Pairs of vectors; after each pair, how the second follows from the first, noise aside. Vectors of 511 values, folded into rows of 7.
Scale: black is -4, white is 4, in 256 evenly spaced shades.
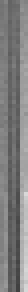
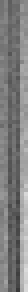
copied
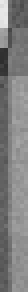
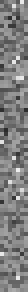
shuffled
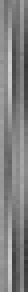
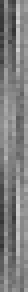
reversed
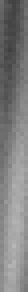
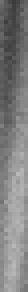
copied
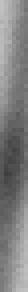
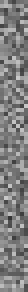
shuffled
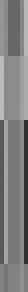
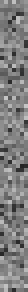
shuffled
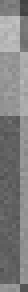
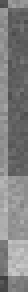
reversed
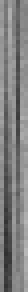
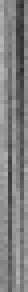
reversed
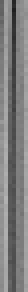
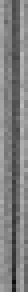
reversed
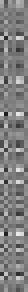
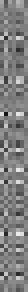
copied
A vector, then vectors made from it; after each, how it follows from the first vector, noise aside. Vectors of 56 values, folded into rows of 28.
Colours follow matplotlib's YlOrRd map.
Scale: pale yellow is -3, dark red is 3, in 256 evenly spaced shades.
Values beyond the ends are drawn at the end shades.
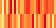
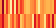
negated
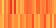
shrunk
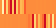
partly zeroed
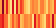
negated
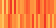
shrunk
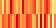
reversed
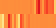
partly zeroed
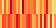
reversed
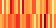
reversed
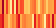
negated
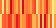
reversed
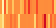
partly zeroed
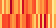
reversed
